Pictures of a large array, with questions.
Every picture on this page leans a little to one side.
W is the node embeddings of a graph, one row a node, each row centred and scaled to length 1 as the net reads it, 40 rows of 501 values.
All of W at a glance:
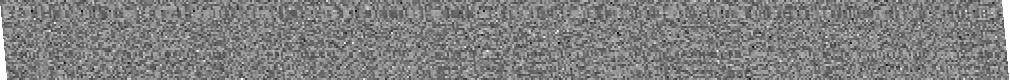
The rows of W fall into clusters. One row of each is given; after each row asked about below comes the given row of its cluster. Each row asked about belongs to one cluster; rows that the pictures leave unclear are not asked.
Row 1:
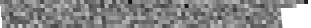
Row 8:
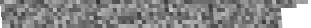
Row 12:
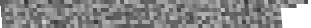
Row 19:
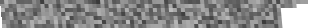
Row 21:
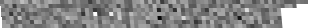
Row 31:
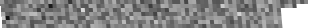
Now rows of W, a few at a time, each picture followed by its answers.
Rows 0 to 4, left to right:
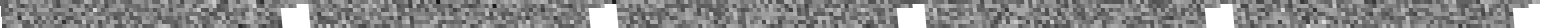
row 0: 12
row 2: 21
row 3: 19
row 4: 19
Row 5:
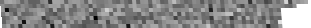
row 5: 8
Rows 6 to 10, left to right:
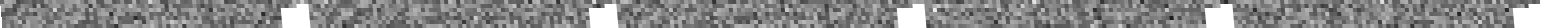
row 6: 8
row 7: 8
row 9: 19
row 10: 21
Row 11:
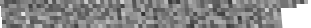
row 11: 31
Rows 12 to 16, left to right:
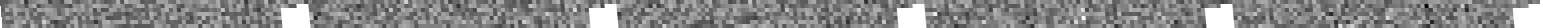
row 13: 31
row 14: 8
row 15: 21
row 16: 1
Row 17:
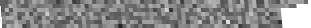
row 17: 12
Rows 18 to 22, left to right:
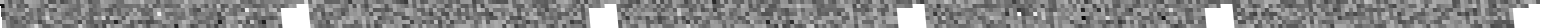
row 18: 1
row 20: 31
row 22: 12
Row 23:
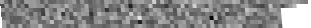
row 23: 1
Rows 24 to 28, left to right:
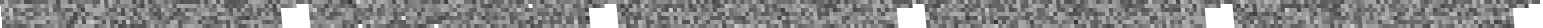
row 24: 19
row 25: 8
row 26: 31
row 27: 31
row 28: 21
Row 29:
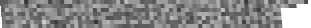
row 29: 12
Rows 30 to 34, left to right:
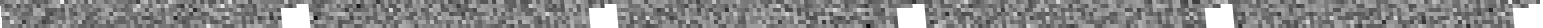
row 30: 8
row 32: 21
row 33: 12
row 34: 12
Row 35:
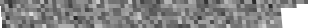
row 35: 31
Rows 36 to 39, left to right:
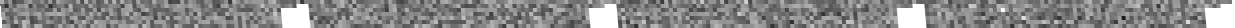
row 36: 31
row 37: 1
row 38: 31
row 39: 12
